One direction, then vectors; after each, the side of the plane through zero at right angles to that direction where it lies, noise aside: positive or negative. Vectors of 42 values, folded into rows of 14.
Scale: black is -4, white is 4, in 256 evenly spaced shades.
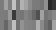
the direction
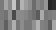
positive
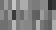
positive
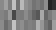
positive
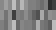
positive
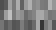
negative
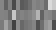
negative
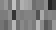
positive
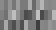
negative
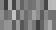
negative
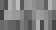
negative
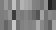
positive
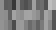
negative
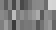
negative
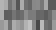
positive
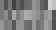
negative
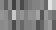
negative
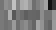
positive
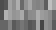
negative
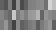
negative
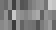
negative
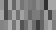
negative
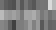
negative
